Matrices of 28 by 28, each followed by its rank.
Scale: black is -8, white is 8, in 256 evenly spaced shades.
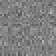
five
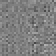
five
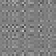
two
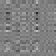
two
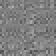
five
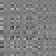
two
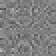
five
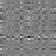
two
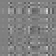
two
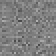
five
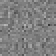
five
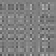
two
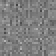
five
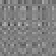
two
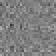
five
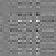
two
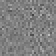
five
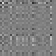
two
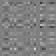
two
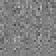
five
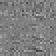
five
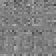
five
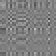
two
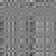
two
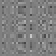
two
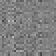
five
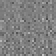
five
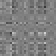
two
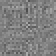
five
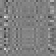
two
